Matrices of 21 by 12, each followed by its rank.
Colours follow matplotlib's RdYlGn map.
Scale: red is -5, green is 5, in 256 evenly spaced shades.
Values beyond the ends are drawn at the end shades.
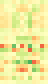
two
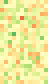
full rank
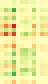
two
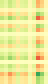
one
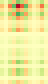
one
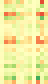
two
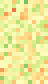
full rank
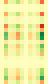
one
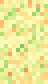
full rank
